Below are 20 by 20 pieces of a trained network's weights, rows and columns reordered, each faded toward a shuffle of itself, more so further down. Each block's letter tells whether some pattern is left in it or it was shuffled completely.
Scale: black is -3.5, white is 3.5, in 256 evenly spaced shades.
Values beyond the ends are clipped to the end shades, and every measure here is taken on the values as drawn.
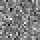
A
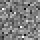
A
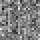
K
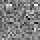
K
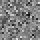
A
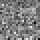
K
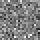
A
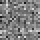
K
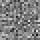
K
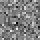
K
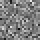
A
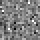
A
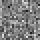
A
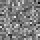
A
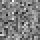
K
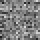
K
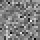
A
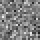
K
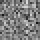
K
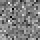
A
